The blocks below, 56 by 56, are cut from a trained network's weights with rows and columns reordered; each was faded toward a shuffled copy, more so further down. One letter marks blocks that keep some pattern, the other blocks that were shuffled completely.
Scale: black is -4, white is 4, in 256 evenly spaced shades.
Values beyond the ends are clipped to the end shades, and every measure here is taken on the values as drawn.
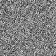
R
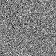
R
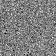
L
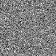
R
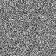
R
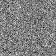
L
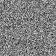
L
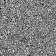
L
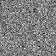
R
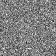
R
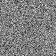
L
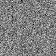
R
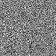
R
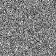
L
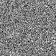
R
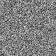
L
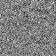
R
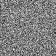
L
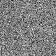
L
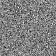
R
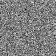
L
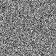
L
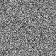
R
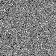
L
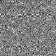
R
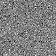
R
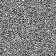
R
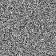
R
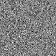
R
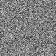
R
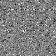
R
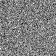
L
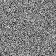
L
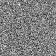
R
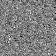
R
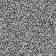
L
